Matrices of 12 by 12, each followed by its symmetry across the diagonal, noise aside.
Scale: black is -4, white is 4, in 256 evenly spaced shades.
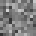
antisymmetric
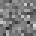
neither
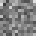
neither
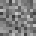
antisymmetric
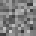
antisymmetric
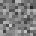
neither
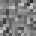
antisymmetric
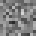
antisymmetric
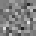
antisymmetric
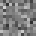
antisymmetric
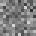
neither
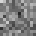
neither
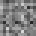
antisymmetric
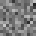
neither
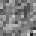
antisymmetric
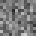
neither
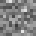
neither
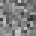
antisymmetric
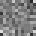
antisymmetric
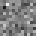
antisymmetric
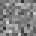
neither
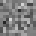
antisymmetric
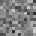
neither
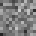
neither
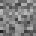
neither
